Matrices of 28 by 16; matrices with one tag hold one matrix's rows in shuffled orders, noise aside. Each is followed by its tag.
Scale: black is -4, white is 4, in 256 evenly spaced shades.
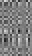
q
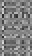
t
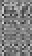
t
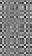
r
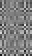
r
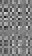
q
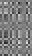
q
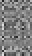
t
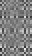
r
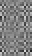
r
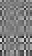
r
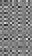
q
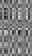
q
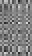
q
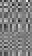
q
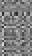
t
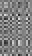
q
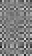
r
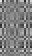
r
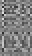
t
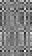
r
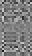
t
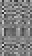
t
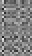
t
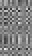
q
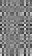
r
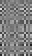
r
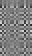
r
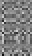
t
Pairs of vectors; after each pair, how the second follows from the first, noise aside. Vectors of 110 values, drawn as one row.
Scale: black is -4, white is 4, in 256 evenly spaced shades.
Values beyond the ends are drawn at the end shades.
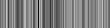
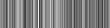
negated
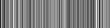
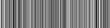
negated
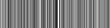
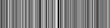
negated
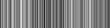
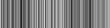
negated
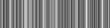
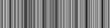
negated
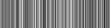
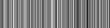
shuffled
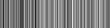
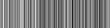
negated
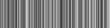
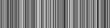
shuffled
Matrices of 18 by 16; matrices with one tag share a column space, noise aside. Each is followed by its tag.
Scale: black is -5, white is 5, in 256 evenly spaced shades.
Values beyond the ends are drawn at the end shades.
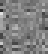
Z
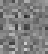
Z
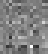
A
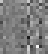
A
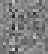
Z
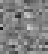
Z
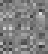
Z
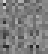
A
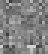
A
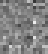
A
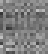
Z
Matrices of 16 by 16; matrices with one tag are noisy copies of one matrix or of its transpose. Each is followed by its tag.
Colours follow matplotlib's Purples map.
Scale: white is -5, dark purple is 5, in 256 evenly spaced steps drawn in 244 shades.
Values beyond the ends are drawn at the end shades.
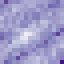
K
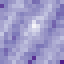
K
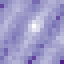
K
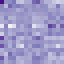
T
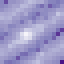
K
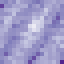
K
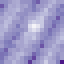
K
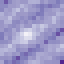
K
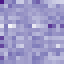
T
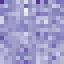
T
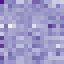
T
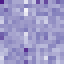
T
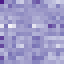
T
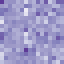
T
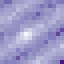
K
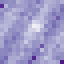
K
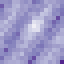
K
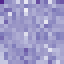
T
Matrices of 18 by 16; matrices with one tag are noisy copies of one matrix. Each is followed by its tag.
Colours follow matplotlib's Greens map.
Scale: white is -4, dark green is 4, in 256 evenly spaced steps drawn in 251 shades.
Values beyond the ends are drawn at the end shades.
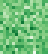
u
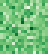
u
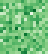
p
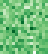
u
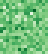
p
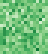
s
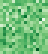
s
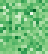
p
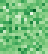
p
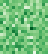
u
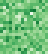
p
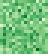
s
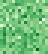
s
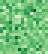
p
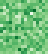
p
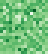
p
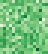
s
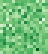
s
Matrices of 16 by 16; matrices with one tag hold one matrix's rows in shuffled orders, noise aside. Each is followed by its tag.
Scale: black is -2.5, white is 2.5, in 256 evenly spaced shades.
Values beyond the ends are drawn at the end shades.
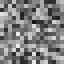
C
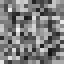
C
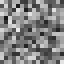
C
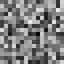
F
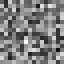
F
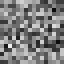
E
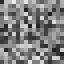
E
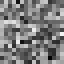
C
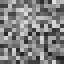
E
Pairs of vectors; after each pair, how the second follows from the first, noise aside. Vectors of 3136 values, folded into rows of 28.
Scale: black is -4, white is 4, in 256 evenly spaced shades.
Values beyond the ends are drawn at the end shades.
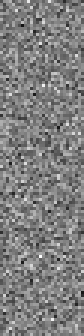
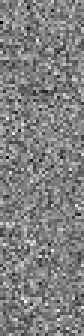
shuffled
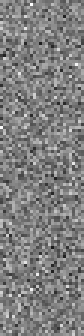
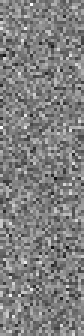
copied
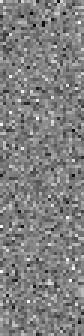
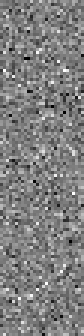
shuffled
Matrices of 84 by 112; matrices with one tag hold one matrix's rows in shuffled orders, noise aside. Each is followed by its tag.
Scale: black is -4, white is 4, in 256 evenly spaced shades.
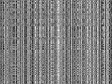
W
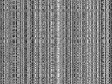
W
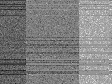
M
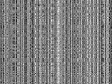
W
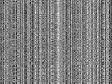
W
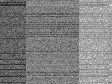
M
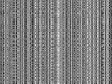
W
